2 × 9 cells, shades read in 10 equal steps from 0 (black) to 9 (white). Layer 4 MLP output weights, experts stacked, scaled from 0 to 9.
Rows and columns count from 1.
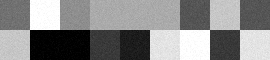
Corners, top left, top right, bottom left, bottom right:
4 3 7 8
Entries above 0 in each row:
9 7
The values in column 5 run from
1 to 6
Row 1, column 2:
9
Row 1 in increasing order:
3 3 4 5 6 6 6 7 9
